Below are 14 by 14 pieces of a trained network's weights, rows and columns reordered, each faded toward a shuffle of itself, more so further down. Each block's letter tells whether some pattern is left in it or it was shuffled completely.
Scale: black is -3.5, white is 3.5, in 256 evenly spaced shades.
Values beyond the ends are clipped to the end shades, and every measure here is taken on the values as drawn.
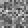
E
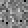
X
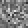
X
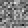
X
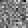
E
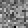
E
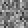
X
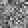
X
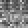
E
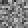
E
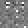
E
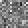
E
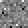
X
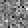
X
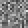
E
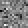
X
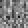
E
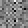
E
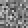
X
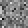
E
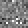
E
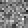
X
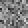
X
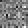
E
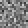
X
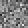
X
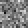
X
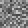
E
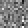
E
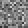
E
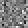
X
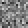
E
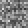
E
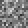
X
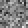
X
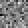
X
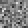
X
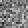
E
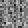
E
